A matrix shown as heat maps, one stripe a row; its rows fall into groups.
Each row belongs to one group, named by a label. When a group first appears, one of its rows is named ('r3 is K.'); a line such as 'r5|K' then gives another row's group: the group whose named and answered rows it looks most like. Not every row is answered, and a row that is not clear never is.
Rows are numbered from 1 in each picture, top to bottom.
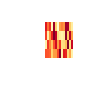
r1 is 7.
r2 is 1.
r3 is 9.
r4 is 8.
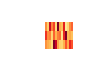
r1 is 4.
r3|1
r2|8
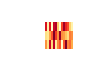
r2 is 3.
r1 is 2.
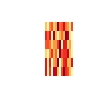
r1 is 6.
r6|2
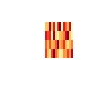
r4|1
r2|7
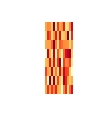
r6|8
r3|3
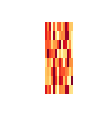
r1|7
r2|7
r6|3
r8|7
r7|3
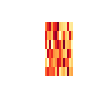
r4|9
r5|6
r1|9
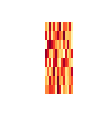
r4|1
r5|2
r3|9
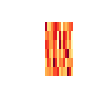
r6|9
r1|1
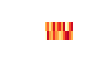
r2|9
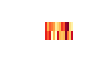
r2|7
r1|7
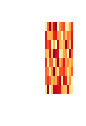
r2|1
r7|8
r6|3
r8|9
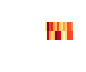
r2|9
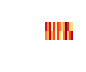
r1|7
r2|4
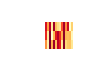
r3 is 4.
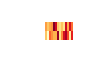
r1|1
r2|6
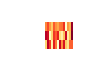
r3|3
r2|1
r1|3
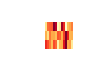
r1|3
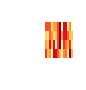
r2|6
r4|1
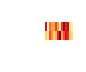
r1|2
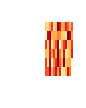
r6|9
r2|9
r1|6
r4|4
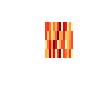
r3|3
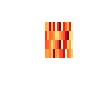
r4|3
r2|7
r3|8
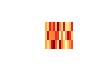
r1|4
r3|3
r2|9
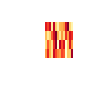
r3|3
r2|1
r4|3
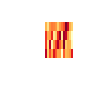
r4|1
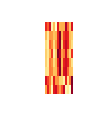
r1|7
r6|6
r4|6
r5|6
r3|6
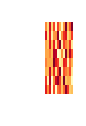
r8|7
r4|1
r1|4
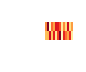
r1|9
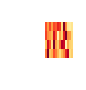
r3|3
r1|8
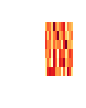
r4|3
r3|8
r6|9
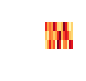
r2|6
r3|4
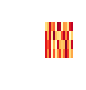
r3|7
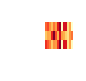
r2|3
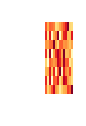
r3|3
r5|6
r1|7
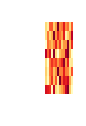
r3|9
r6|6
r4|7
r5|6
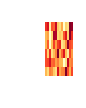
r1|1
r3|9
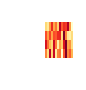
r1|6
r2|8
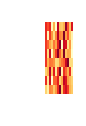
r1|7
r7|2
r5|7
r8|6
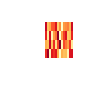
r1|1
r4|1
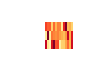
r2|9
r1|8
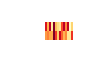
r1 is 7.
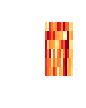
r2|9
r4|7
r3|7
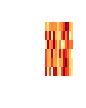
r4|8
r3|9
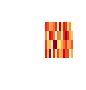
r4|7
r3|1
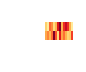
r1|6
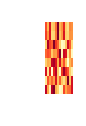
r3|9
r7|9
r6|2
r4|8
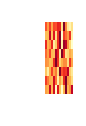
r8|4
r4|2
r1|8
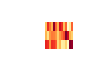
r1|3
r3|1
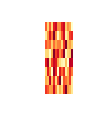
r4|3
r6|3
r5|1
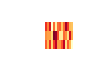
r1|7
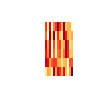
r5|1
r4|7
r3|7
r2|4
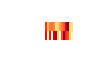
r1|7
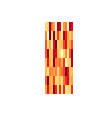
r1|4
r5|3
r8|3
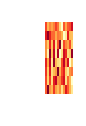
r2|9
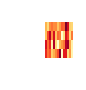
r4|8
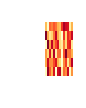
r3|9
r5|1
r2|1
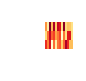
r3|7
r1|4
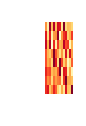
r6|8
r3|7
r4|1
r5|3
